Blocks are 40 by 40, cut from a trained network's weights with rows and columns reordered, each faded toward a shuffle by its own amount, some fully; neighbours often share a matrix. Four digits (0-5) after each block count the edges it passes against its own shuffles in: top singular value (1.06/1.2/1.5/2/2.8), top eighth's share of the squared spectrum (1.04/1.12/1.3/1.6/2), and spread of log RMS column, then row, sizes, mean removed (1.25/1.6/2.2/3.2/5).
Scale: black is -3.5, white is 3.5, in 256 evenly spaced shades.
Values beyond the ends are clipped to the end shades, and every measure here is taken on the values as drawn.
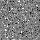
0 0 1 0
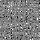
2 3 2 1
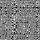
2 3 3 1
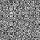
3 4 2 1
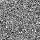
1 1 0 0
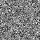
0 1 0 0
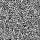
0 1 0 0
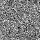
0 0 0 0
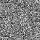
2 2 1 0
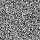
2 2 0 0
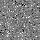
1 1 0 0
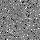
0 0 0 0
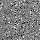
1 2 1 0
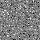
0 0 0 0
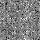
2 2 0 1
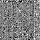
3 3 0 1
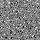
0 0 0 0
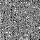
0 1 0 1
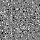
1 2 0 1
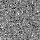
1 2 1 0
